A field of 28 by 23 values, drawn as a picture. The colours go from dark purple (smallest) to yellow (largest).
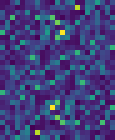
The grain is fine, like static. No overall slope runs across the table. No regular stripes run through it. It looks the same turned upside down. The values are skewed, with a long tail toward high values. Overall the values sit about 20% of the way up the scale.
